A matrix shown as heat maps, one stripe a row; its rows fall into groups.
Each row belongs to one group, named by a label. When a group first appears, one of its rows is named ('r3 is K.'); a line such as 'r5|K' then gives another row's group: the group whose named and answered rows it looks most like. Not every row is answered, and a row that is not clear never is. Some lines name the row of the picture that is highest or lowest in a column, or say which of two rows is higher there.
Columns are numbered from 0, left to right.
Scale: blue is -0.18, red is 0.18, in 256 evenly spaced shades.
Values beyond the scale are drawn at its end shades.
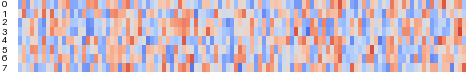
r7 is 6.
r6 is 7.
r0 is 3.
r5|7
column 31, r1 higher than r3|No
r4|3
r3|6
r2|6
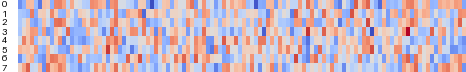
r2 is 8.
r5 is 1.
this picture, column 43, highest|0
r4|1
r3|3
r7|8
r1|6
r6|6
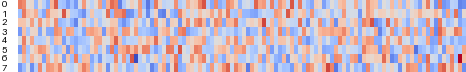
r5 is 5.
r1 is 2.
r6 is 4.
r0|1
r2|1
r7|8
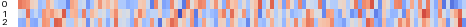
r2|8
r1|8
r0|1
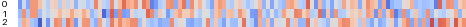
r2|3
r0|5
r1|7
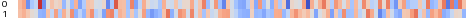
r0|4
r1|2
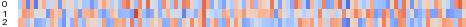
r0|6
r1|1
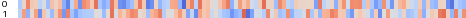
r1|3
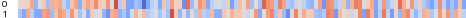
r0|1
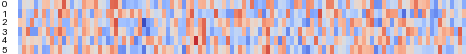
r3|8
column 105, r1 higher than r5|No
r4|4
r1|7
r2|1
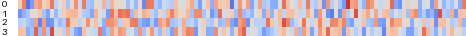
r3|7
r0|7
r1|5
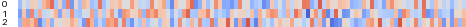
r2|2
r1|6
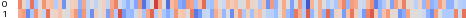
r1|7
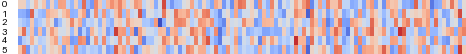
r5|4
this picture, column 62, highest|2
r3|4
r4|6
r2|6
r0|7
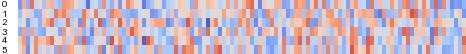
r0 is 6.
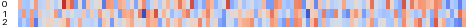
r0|2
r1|6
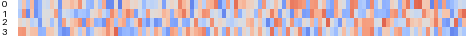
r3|1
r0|6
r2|2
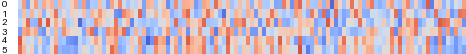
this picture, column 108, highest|2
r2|8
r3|2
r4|1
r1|6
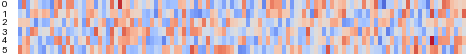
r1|3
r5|2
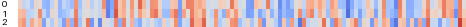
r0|4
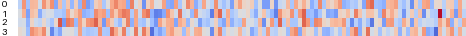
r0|7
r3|5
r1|5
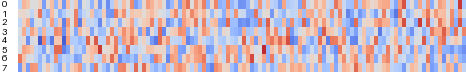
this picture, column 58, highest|6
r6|1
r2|4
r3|3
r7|5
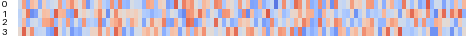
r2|7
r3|1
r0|7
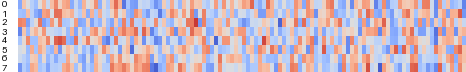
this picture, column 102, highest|0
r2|4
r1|8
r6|5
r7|5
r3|5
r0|8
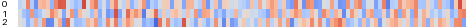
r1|6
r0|8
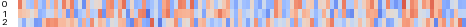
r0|2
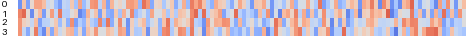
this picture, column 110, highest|1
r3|2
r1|4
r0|5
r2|2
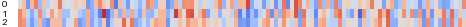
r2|4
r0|7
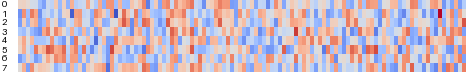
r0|2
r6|8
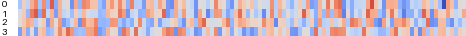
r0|7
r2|1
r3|3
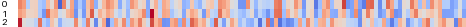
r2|4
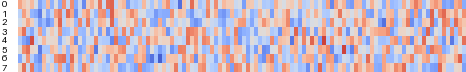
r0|2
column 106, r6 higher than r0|Yes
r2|3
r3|4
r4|6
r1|3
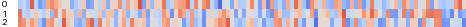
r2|2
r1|2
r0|6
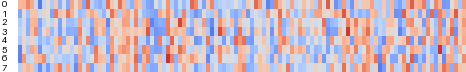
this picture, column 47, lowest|6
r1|3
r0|2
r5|5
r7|3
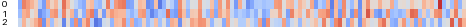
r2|4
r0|2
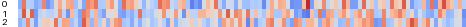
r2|8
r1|1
